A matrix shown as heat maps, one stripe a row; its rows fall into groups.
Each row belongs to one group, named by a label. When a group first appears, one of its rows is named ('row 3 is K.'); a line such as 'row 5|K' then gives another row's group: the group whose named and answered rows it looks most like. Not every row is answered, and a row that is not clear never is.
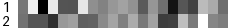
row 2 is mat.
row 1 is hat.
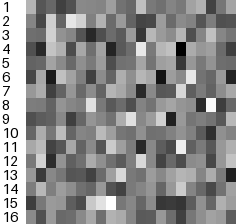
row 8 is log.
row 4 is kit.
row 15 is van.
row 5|kit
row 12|hat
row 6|hat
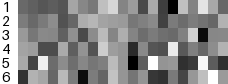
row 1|mat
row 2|van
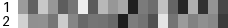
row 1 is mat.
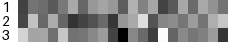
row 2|hat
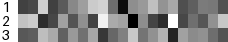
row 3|kit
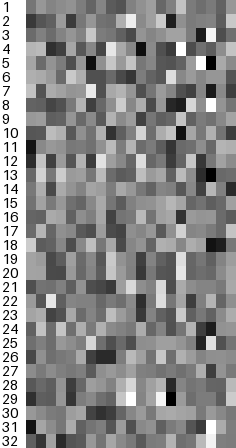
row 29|van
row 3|log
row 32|mat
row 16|kit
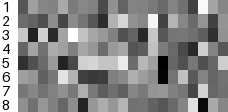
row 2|van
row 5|van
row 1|log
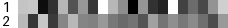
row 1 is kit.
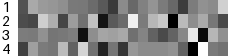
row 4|log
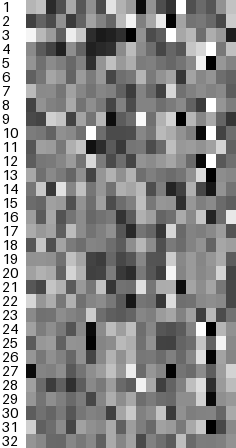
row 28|hat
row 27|van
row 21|kit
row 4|mat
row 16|hat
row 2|van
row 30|van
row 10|log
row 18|hat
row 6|kit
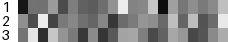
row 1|van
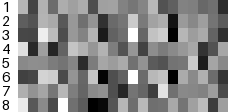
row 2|kit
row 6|kit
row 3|kit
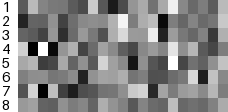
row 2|van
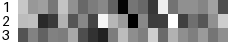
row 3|van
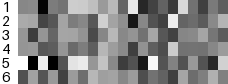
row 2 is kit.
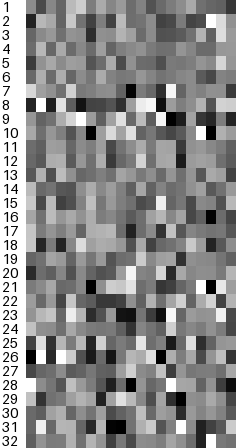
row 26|hat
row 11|kit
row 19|kit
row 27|van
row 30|kit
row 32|log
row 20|van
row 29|mat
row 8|hat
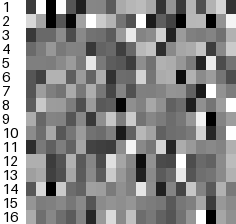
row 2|hat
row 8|hat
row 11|van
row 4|hat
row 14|hat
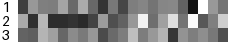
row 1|log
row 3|kit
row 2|hat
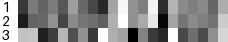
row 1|van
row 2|van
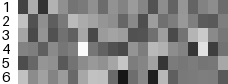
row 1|hat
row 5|van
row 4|log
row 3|mat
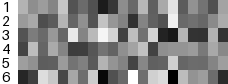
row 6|kit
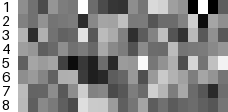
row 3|mat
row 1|log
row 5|hat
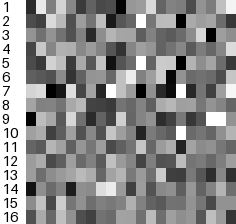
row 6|van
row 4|hat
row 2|kit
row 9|log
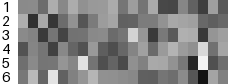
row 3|hat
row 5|log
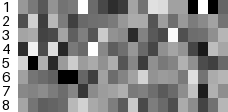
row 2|hat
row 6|hat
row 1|log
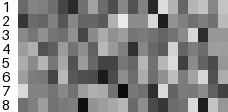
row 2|van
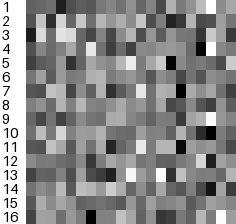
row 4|log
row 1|mat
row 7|kit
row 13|van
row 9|mat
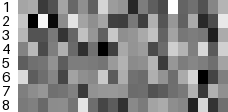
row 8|log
